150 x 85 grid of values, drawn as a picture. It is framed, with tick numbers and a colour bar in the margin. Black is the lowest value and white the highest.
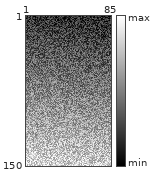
Grain: fine. Average level on the scale: 50%. Odd rows or columns: none. Slope: up to the bottom.
